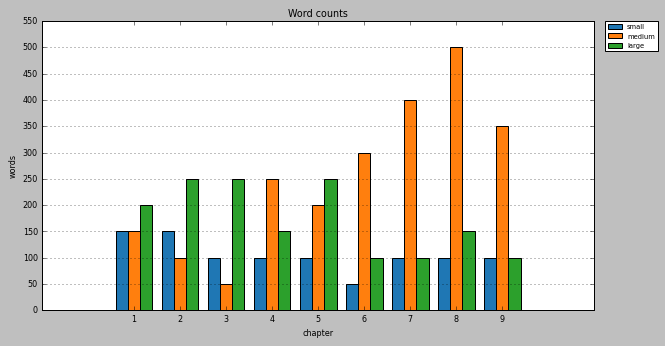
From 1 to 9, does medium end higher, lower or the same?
higher
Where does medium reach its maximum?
8
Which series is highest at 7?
medium
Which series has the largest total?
medium
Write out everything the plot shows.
Title: Word counts
x-axis: chapter, ticks 1 2 3 4 5 6 7 8 9
y-axis: words, ticks 0 50 100 150 200 250 300 350 400 450 500 550
Legend: small, medium, large
Values:
small: 150 150 100 100 100 50 100 100 100
medium: 150 100 50 250 200 300 400 500 350
large: 200 250 250 150 250 100 100 150 100
